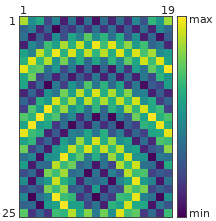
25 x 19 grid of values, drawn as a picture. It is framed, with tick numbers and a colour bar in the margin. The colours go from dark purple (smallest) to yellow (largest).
Slope: none. Average level on the scale: 50%. Seam: none. Rings: centred on the bottom middle.
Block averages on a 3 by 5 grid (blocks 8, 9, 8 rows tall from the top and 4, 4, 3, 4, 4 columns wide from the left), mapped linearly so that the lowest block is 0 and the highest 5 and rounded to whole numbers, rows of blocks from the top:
32223
33433
05050
